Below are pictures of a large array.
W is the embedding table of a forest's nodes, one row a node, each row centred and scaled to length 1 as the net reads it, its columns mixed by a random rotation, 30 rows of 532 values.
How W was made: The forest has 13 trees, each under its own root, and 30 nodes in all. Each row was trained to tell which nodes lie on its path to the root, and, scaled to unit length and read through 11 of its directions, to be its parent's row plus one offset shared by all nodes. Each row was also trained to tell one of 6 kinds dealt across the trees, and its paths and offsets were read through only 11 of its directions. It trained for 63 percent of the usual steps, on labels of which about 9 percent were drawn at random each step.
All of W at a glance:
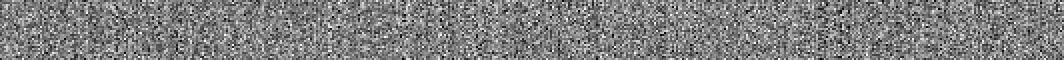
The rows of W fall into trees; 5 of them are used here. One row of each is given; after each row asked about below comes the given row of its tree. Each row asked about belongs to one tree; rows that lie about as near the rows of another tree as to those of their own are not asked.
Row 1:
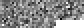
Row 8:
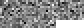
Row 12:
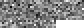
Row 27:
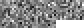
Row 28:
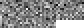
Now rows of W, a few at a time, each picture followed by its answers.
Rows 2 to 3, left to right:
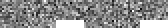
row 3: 12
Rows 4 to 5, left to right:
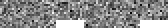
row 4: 8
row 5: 28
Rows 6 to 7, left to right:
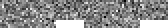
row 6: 28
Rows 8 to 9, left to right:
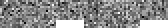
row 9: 1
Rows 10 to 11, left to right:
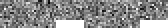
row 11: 12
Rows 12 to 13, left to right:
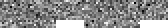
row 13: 28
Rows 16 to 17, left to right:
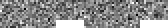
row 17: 8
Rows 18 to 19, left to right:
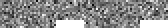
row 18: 1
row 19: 8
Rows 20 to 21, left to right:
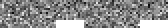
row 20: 28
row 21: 28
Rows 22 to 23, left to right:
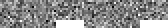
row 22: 27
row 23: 12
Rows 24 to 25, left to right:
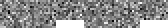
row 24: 27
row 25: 12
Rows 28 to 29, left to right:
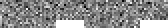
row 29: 8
